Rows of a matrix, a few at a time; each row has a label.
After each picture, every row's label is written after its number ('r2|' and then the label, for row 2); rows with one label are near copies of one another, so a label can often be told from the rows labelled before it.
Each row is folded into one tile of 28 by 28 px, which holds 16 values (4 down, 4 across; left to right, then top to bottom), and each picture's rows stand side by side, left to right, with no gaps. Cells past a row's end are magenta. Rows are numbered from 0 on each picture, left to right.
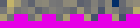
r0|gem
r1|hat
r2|hat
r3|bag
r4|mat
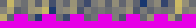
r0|gem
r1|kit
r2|kit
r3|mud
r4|kit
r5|mud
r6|gem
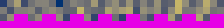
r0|mud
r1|hat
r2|mat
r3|bag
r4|kit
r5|kit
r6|gem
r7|gem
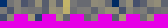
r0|mud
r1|bag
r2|gem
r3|hat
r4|mud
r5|hat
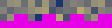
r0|hat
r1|kit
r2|mat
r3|hat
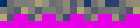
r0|mat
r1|hat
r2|bag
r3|mud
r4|mat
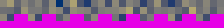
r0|bag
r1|bag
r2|mud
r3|mud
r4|kit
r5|mud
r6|mat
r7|bag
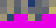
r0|bag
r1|mat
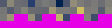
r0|hat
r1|mat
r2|mat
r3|bag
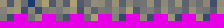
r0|kit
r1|mud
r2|kit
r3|hat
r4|kit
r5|bag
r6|bag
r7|bag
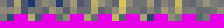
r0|kit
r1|mat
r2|mud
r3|gem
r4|gem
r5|bag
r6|gem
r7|hat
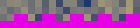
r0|hat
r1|bag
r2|mud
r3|mat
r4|kit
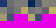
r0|mat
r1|mat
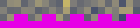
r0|hat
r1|hat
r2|gem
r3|hat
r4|kit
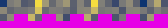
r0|mud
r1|gem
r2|bag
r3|gem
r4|mud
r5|mud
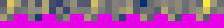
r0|gem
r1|kit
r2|mud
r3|gem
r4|kit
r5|mat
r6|bag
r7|gem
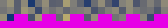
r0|bag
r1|mud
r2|hat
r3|mud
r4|mud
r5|bag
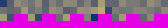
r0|mat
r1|bag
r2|hat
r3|kit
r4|hat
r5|hat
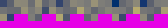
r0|mat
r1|bag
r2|mat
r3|hat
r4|mat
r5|mat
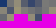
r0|mud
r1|mat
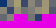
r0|mud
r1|kit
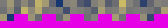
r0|bag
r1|gem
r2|mud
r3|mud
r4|gem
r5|mat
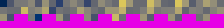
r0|mat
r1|kit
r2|mat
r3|mat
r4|gem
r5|gem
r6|gem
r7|hat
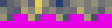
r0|mat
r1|gem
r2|mat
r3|bag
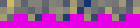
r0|gem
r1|bag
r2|kit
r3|mat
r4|bag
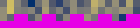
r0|gem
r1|mud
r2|mud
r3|gem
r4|kit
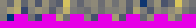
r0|kit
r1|kit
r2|gem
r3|bag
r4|bag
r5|mud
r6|gem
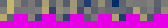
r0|gem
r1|kit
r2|kit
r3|mud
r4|mat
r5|bag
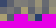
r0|mat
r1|bag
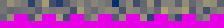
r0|hat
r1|mud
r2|mat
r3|hat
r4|mud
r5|bag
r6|kit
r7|hat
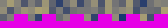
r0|hat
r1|kit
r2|mud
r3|bag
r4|kit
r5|mat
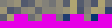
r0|hat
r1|hat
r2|kit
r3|kit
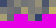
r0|mat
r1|bag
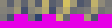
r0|kit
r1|kit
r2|gem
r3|gem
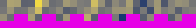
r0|gem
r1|gem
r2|hat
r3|gem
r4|kit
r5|mud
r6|hat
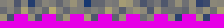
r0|bag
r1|mat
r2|hat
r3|mat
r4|hat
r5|mud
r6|bag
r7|mat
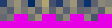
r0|mud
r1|mud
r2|mud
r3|mat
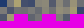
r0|mud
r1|mud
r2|kit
